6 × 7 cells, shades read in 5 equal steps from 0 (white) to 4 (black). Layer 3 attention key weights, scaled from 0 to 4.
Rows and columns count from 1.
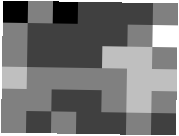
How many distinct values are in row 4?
2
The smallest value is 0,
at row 2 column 7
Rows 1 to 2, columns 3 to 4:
4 3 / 3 3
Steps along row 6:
up down up same down up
